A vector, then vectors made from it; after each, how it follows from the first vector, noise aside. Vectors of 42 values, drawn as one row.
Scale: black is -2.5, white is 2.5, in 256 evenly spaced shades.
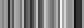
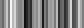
wrapped around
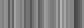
shrunk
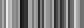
wrapped around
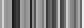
wrapped around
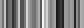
wrapped around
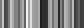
wrapped around
